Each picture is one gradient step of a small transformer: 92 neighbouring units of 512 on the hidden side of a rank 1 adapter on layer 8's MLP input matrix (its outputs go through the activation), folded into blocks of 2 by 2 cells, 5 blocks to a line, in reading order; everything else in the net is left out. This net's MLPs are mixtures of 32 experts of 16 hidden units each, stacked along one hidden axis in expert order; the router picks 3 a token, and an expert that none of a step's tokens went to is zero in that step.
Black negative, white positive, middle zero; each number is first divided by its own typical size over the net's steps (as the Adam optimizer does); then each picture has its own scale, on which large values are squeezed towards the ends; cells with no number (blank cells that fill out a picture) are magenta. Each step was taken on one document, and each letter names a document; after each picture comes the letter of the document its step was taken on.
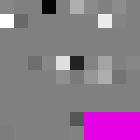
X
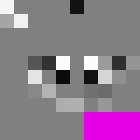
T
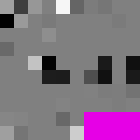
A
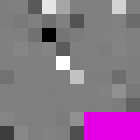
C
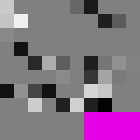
T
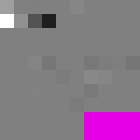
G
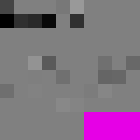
G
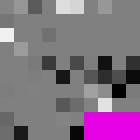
A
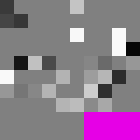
T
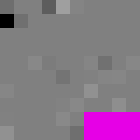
G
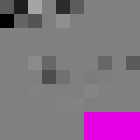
G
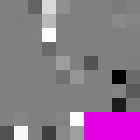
C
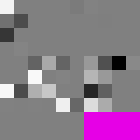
T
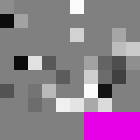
T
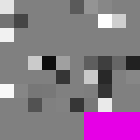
T
